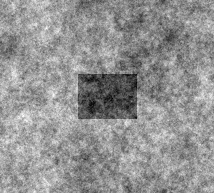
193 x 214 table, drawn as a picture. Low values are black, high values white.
Odd patch: lower, in the centre. Average level on the scale: 60%. Ninth with the lowest average: centre.
